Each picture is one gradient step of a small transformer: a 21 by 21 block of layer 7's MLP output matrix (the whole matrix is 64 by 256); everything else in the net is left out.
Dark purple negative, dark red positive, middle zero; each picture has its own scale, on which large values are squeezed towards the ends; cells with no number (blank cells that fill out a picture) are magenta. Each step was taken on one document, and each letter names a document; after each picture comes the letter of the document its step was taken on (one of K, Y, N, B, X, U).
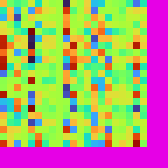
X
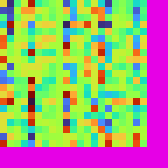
X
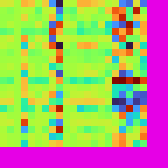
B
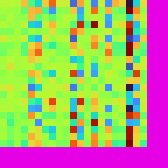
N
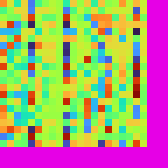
X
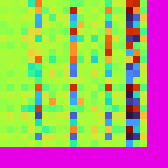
N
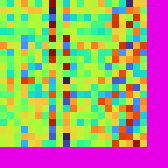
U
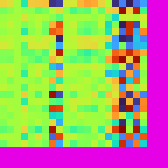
B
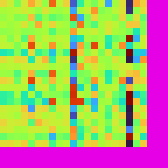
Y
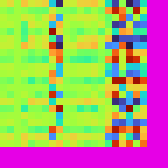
B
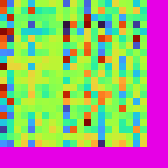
X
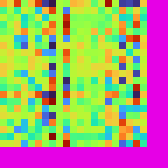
U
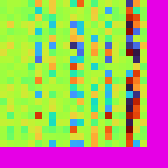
N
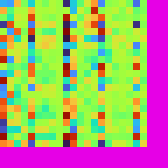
X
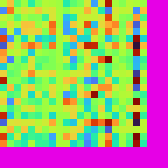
X
